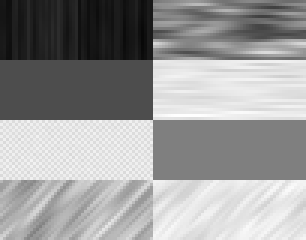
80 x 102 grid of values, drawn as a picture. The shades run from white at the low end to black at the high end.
The table splits into 4 rows of 2 panels. Panel 1,1: very high, streaked downward, faint in contrast. Panel 1,2: middling, streaked across, strong in contrast. Panel 2,1: high, flat. Panel 2,2: very low, streaked across, faint in contrast. Panel 3,1: very low, checkered, faint in contrast. Panel 3,2: middling, flat. Panel 4,1: low, slanting up to the right. Panel 4,2: very low, slanting up to the right, faint in contrast.
